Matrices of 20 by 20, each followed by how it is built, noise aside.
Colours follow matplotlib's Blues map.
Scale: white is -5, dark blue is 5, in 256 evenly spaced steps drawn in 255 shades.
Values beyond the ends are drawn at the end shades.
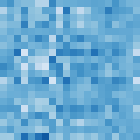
low rank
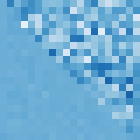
upper triangular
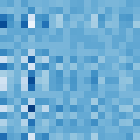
low rank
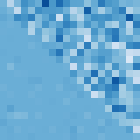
upper triangular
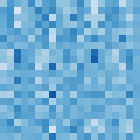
low rank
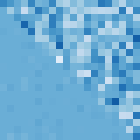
upper triangular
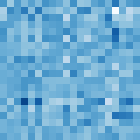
low rank
